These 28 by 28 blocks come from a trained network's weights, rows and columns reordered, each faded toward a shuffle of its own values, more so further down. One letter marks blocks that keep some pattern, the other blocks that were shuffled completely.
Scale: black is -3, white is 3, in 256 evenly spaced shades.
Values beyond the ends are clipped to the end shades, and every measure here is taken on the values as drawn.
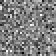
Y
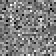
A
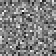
Y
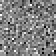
Y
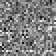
A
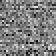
A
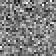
Y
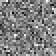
Y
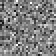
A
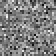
Y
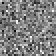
Y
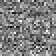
A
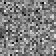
Y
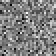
Y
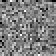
A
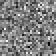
Y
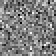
Y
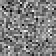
Y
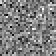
Y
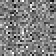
A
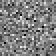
Y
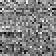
A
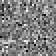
A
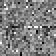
A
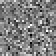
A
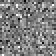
A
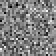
A
